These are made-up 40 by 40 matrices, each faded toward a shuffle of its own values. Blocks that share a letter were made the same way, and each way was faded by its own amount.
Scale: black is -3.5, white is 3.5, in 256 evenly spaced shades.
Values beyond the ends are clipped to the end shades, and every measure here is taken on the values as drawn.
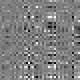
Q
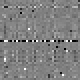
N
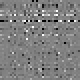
N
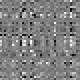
Q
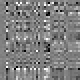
Q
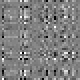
Q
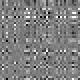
Q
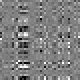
Q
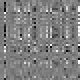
Q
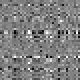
N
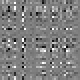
Q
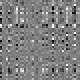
Q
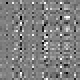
Q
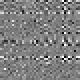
N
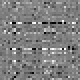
N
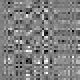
Q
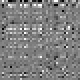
N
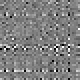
N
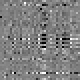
N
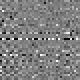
N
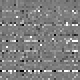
N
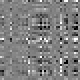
Q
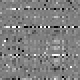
N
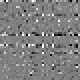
N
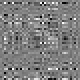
Q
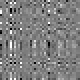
Q
